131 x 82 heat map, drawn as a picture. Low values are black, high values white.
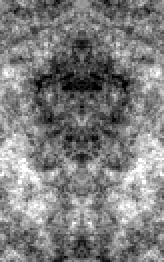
The top middle is the ninth with the lowest average. The histogram is bell-shaped. It is mirror symmetric from left to right.
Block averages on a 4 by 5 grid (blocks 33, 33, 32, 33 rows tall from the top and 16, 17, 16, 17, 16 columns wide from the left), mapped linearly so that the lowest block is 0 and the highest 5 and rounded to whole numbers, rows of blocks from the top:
22122
30003
53235
33233
